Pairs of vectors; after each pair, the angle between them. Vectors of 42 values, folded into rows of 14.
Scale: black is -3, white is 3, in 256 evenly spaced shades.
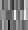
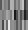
nearly opposite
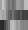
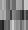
nearly parallel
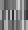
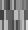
partly aligned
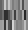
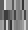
nearly parallel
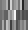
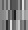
nearly opposite
